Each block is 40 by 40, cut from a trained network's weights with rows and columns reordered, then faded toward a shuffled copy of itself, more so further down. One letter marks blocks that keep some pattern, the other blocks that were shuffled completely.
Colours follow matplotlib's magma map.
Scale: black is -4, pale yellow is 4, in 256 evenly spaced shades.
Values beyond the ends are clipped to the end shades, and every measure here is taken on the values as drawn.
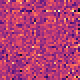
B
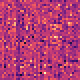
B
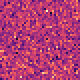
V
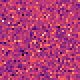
V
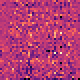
B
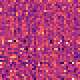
B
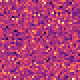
V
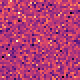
V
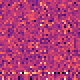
B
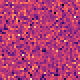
V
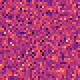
V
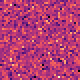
V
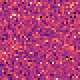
V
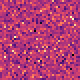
V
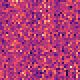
B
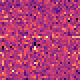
B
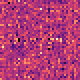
B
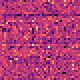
B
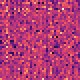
B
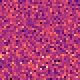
V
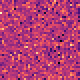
V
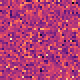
B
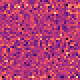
B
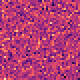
V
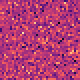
V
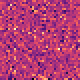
B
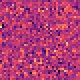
B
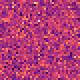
V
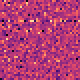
B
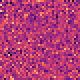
B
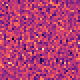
V
